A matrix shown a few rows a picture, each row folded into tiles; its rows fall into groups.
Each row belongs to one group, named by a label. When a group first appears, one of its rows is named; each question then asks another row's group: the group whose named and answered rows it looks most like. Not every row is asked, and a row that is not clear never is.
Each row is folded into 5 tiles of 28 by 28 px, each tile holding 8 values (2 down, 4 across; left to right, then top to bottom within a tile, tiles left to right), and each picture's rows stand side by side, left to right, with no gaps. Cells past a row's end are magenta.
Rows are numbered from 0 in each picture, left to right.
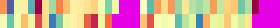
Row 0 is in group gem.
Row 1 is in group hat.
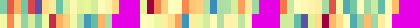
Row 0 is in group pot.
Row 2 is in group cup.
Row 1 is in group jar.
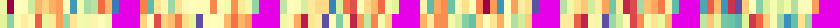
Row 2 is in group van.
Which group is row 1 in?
gem
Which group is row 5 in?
pot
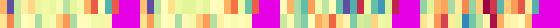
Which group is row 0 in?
hat
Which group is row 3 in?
van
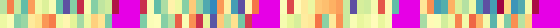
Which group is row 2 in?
jar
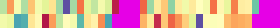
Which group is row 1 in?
gem
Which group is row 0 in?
cup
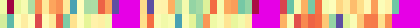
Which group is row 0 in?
jar
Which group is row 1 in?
hat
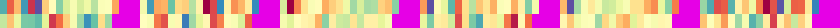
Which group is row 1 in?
van
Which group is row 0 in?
pot
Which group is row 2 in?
jar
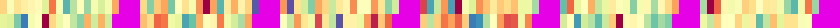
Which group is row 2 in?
gem
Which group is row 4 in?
pot
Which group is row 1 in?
van
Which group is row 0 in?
cup
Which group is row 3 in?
gem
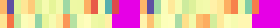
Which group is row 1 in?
hat
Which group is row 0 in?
hat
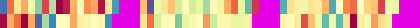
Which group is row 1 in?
hat
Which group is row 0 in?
van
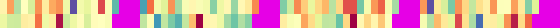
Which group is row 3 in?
gem
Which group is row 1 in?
pot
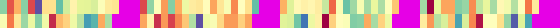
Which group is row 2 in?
cup
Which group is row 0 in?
pot
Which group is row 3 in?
pot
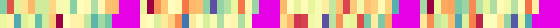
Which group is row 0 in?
pot
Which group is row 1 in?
jar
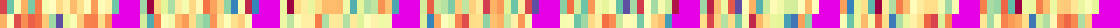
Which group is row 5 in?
pot
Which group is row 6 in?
gem
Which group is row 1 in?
jar
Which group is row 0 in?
gem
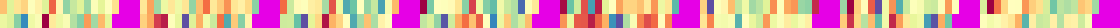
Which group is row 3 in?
cup
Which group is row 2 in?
cup
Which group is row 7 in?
jar
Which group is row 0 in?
cup
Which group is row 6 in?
pot
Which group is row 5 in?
hat
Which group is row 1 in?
van
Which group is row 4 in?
gem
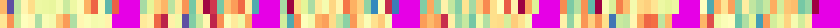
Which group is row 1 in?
van
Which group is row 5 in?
hat
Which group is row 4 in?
gem
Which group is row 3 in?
van
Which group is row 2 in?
jar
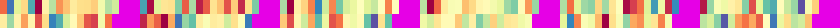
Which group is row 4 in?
jar
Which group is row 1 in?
van
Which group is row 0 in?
gem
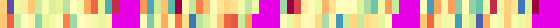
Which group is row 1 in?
gem
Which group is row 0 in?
hat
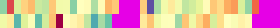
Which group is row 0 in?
pot
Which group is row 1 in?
hat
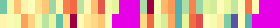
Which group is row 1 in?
pot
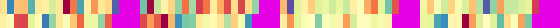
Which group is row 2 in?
hat
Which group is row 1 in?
van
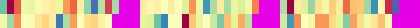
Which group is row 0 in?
jar
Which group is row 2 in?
jar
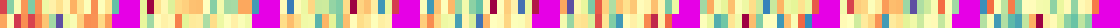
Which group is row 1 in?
jar
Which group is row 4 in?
gem
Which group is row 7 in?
pot
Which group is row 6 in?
jar
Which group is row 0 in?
gem
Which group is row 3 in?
hat
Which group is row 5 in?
cup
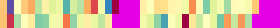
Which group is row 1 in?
cup
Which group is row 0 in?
hat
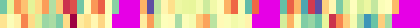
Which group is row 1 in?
hat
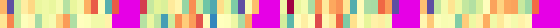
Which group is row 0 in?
hat
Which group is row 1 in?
cup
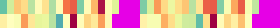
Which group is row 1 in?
van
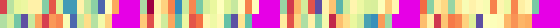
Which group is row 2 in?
pot
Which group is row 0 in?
cup
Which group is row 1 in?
pot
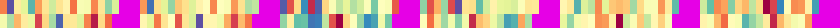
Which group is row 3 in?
pot
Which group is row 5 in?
van
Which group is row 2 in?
pot
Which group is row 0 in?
gem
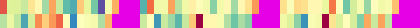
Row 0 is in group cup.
